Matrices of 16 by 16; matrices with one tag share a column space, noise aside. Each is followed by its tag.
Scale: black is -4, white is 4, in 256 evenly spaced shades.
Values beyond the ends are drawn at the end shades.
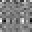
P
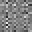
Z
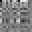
P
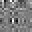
P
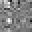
P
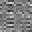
Z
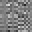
Z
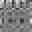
P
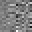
Z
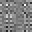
Z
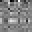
P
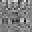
P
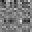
P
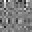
P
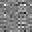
Z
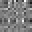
P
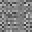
Z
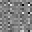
Z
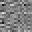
Z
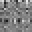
P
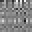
P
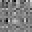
P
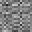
Z
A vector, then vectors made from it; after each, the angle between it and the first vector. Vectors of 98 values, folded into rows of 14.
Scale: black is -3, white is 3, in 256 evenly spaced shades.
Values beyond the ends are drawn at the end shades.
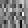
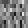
nearly parallel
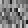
partly opposed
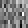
nearly parallel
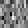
orthogonal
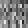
nearly opposite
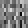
nearly parallel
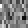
orthogonal
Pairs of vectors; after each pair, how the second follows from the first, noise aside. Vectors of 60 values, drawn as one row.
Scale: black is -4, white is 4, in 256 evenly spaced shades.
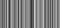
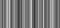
sign-scrambled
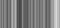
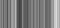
copied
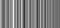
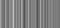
shrunk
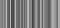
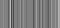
partly zeroed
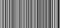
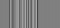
partly zeroed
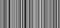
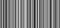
reversed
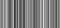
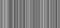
shrunk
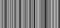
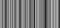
copied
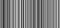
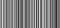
reversed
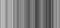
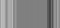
partly zeroed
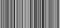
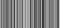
copied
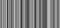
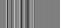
partly zeroed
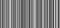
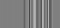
partly zeroed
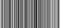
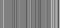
partly zeroed
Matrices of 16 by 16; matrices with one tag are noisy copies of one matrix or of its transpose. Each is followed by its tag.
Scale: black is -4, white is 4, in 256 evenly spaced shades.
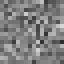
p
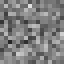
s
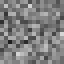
s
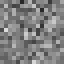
s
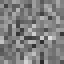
p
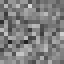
s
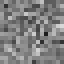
p
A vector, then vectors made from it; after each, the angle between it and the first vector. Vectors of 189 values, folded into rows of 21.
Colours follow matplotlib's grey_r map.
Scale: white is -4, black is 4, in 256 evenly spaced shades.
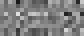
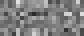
nearly opposite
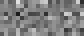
nearly opposite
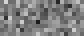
partly opposed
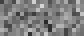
partly opposed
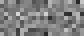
nearly parallel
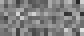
nearly parallel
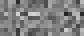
nearly parallel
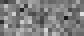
partly opposed
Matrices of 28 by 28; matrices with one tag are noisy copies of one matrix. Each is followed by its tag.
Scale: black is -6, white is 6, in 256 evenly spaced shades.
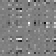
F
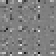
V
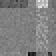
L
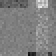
L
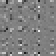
V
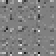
V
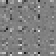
V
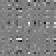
F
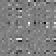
F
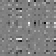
F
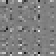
V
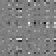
F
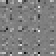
V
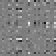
F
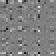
V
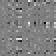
F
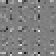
V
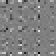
V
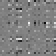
F
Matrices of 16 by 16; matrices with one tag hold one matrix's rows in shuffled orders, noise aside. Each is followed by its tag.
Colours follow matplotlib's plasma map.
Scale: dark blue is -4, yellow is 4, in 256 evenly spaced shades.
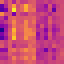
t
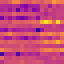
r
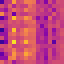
t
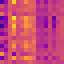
t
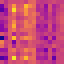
t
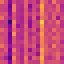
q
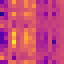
t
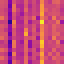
q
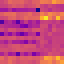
r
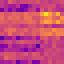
r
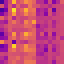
t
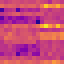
r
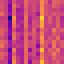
q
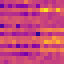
r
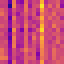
q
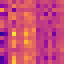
t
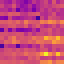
r
